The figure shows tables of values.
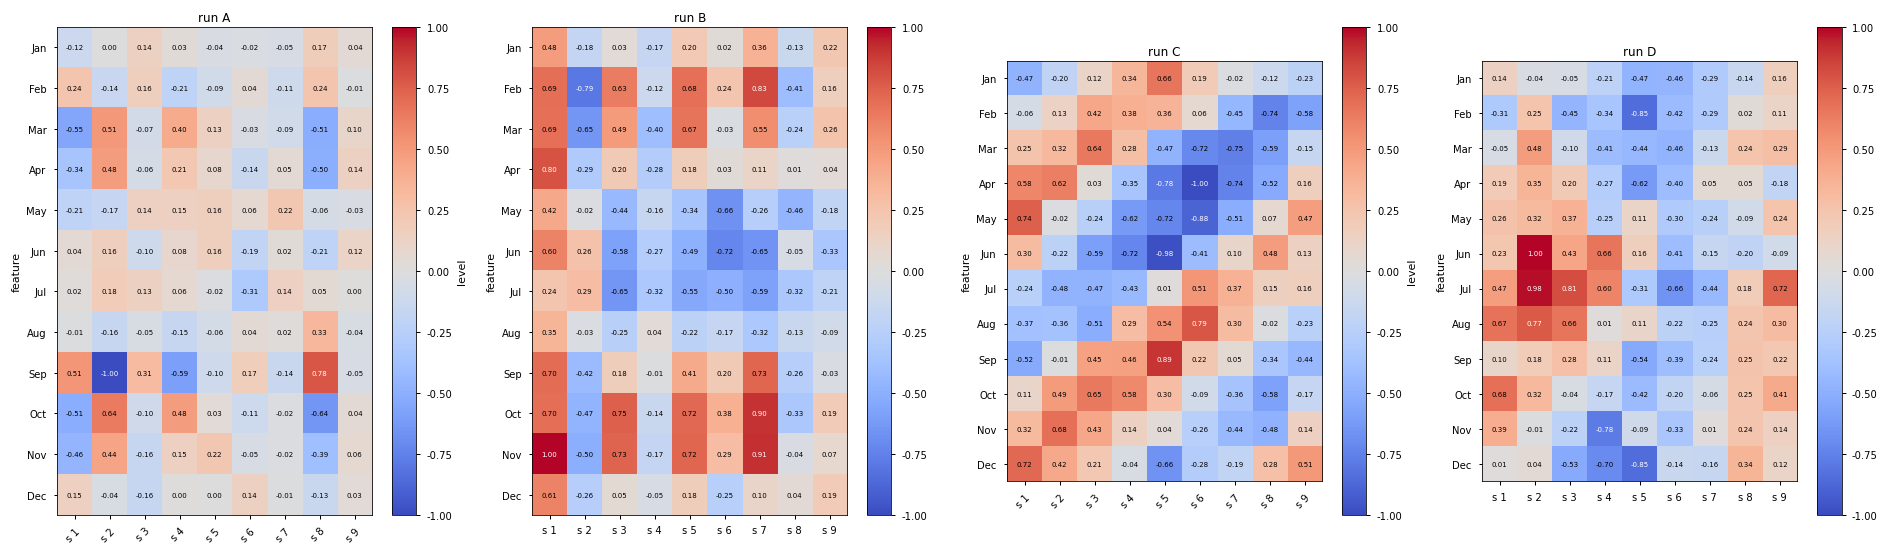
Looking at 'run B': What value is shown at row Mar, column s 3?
0.49
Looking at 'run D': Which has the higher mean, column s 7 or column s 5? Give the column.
s 7
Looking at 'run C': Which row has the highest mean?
Dec
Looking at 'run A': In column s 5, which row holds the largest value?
Nov
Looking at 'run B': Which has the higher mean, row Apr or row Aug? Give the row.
Apr
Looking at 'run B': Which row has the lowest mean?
Jul
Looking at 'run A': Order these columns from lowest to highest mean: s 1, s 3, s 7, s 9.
s 1, s 7, s 3, s 9
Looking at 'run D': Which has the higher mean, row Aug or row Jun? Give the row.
Aug
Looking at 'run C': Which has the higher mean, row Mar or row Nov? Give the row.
Nov
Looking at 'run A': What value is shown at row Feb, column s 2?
-0.14
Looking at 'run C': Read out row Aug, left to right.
-0.37 -0.36 -0.51 0.29 0.54 0.79 0.30 -0.02 -0.23
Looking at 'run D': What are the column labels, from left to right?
s 1, s 2, s 3, s 4, s 5, s 6, s 7, s 8, s 9
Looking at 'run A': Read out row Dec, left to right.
0.15 -0.04 -0.16 0.00 0.00 0.14 -0.01 -0.13 0.03
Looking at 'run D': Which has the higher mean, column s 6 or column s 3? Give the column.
s 3
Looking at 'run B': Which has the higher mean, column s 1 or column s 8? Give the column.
s 1
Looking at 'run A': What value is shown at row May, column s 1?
-0.21
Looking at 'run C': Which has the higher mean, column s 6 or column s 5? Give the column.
s 5
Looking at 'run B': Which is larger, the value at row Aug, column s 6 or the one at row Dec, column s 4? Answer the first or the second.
the second
